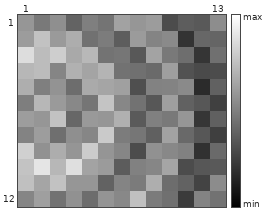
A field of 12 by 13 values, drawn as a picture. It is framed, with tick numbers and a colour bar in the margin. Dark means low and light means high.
Rings: centred on the middle left. Odd rows or columns: none. Slope: up to the left. Average level on the scale: 50%.
